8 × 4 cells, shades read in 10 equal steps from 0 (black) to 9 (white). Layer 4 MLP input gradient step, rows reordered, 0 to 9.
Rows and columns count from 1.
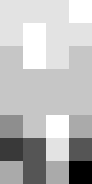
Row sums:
33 33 31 28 28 27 16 15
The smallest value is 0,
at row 8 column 4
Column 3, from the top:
8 8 8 7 7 9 8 6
